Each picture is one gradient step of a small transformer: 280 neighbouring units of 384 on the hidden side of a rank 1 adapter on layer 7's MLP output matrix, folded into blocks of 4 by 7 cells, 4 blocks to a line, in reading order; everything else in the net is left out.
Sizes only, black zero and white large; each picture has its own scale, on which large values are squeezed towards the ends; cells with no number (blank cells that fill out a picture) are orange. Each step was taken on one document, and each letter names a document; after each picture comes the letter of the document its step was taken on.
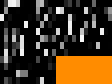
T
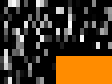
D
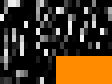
T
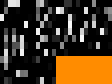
T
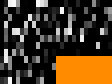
D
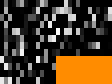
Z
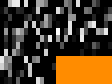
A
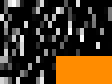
Z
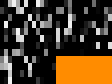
A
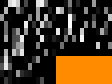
D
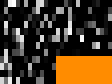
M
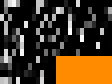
Z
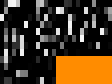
T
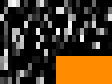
M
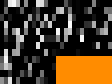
D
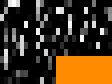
T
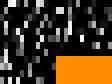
M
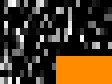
M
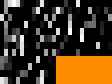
Z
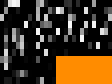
T
